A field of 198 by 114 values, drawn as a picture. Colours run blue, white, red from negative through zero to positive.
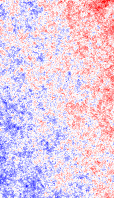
Values rise toward the top right. The ninth with the highest average is the top right. Neither half mirrors the other. The values follow a bell shape.
